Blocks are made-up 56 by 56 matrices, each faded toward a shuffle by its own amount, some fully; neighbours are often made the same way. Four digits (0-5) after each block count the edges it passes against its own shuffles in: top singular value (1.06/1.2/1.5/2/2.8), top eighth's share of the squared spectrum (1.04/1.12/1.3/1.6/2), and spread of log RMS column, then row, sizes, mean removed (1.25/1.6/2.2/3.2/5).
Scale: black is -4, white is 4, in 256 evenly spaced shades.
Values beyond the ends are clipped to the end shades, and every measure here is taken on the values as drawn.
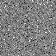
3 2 0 0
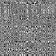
4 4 3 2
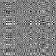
5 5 3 3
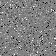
0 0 0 0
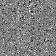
3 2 1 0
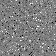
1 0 0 0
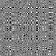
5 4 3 3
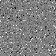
3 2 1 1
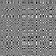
5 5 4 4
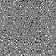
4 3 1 1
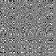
4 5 3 3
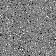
0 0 0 0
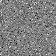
0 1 0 0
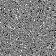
2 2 0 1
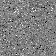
0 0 0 0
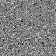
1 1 0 0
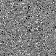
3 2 0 0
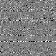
4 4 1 3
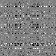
4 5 2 3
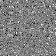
3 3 0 2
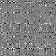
4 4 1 2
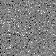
3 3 1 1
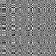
5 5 4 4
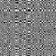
5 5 3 3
